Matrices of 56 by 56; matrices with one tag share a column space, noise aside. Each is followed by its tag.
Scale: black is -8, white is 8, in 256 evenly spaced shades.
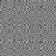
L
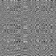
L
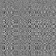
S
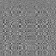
S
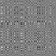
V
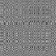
V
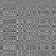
S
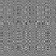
V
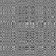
V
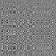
S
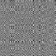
L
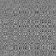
S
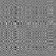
V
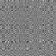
L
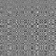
S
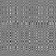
V
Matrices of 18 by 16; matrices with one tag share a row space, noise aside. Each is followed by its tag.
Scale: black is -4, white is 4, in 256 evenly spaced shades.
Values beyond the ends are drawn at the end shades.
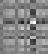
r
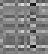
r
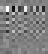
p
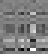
r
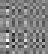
p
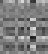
r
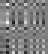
p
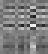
r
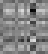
r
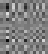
p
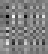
p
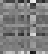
r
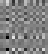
p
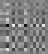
p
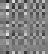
p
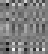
p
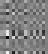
p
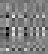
p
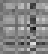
r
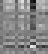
r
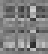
r
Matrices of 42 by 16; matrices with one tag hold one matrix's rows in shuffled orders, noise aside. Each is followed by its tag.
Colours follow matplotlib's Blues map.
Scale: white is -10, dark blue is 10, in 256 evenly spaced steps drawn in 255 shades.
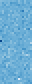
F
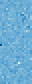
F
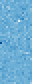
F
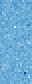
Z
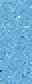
F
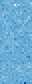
Z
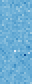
Z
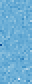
F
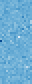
F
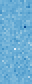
Z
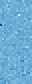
F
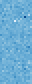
Z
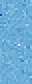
F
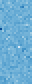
F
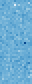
Z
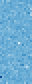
F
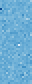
F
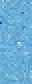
F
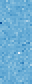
F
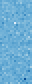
Z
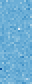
F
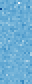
F
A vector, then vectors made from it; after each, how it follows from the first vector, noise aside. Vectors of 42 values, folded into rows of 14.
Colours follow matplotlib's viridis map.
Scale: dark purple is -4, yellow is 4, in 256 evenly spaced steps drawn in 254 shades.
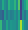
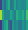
wrapped around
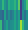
copied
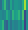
wrapped around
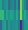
negated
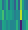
negated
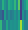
copied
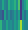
copied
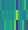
wrapped around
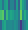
negated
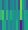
negated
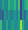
copied
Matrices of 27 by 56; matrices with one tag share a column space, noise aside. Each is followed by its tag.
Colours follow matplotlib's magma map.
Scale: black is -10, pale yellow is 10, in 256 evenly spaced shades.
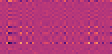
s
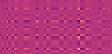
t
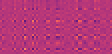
t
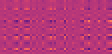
t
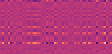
s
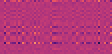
s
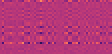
s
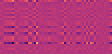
s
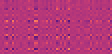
t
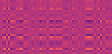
t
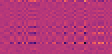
s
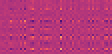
t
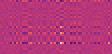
s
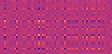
t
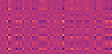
t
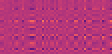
t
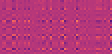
t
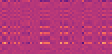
s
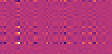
s
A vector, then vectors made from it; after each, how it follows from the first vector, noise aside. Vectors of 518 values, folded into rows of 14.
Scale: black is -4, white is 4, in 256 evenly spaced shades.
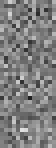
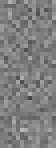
shrunk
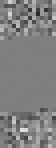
partly zeroed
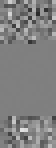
partly zeroed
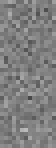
shrunk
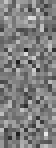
reversed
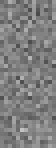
shrunk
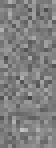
shrunk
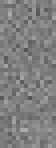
shrunk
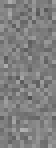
shrunk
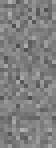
shrunk
